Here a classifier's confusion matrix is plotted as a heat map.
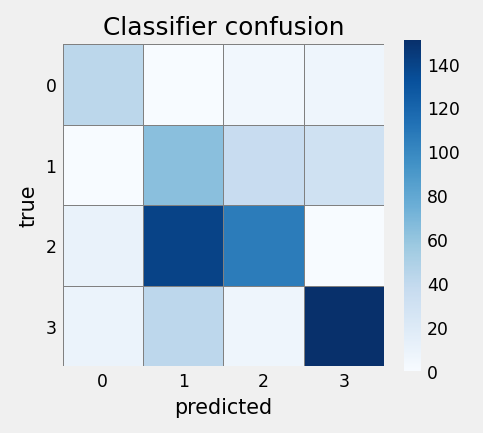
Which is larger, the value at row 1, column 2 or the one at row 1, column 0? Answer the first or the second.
the first
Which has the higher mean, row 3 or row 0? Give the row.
3
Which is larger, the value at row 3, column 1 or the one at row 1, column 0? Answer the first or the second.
the first
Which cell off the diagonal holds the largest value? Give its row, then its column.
2, 1
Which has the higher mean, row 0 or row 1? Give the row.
1
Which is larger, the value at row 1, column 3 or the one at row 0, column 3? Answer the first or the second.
the first
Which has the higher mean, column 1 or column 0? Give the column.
1
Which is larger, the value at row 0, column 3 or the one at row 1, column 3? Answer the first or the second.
the second
